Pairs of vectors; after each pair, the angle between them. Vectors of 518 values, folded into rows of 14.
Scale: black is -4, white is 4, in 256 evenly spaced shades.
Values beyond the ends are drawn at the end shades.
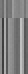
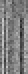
nearly opposite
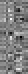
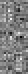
nearly parallel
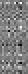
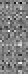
nearly opposite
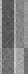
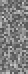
orthogonal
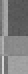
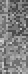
partly aligned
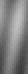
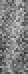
partly aligned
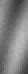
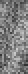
partly aligned
